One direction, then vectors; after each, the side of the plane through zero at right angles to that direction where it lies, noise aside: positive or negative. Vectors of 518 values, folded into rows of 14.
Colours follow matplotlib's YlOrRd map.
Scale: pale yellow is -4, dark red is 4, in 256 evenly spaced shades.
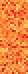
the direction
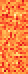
negative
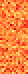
negative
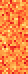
positive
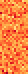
positive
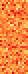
positive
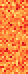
negative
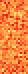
negative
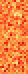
negative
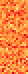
positive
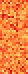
negative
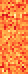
negative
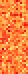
negative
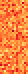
positive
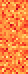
negative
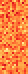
positive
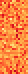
negative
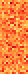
positive
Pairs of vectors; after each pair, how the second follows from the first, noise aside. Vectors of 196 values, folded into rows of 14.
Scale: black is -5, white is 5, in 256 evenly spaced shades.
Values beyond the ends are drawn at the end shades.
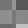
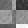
scaled up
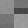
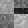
scaled up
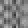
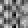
scaled up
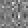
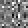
scaled up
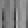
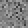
shuffled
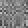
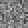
shuffled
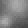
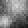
scaled up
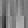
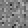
shuffled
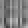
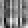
scaled up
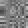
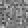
shuffled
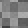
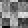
scaled up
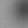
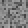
shuffled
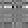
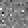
shuffled
